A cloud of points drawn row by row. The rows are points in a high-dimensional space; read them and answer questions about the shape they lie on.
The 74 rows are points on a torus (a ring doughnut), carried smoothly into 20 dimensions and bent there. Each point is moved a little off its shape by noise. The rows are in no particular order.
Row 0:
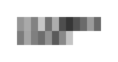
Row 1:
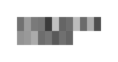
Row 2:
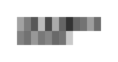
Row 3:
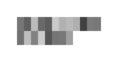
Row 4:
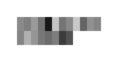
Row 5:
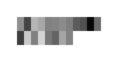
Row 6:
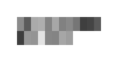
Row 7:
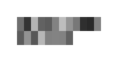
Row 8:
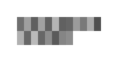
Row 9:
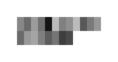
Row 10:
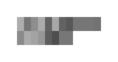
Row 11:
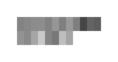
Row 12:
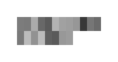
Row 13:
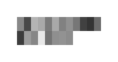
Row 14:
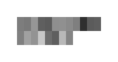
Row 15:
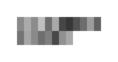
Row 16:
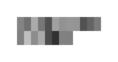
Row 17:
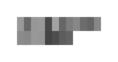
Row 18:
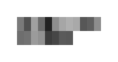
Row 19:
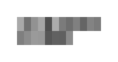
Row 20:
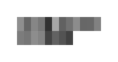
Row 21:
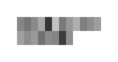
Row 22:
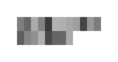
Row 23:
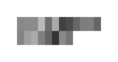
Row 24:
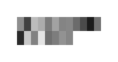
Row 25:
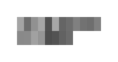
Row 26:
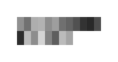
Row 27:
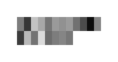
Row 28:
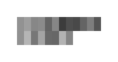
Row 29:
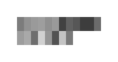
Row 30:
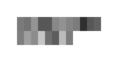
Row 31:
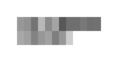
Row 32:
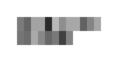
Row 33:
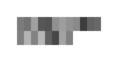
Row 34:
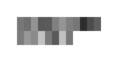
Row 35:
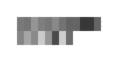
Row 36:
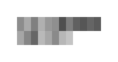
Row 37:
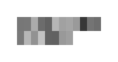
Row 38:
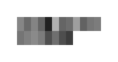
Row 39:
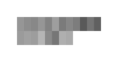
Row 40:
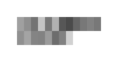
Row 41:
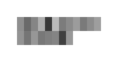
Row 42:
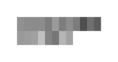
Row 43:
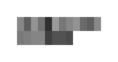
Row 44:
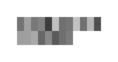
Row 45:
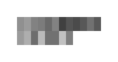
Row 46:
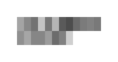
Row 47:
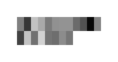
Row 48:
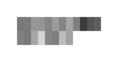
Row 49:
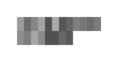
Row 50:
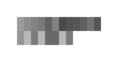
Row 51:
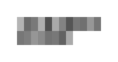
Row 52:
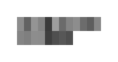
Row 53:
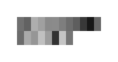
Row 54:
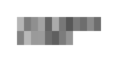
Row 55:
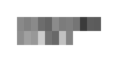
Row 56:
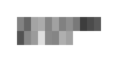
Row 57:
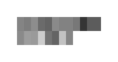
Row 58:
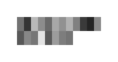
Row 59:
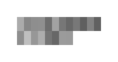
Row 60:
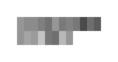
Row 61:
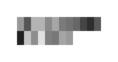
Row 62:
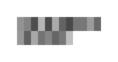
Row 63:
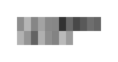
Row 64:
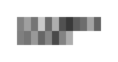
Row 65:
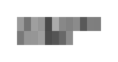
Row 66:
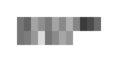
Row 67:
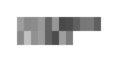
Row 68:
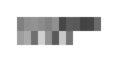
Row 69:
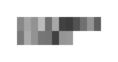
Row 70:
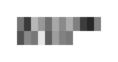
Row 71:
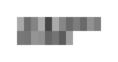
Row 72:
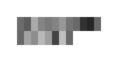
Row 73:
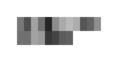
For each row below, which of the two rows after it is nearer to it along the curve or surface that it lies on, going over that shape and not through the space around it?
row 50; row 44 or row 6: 6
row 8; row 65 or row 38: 38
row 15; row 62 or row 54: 62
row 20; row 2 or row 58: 2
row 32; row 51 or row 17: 51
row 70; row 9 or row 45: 45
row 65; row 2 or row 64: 2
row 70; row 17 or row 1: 17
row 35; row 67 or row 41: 67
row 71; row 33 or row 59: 59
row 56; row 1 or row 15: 15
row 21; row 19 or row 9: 9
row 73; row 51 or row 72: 51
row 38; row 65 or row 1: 1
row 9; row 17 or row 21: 21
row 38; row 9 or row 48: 9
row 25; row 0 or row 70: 0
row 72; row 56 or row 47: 47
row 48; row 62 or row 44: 62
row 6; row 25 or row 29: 29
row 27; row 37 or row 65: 37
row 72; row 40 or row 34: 34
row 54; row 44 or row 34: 34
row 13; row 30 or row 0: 30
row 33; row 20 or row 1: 20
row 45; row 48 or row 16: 48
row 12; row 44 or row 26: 26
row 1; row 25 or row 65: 25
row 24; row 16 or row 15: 16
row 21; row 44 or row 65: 44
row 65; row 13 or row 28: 28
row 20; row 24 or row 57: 57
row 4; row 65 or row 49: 49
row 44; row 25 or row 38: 38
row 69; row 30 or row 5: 30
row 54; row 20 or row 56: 20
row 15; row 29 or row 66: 29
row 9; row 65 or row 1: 1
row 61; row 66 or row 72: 66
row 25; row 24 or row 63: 63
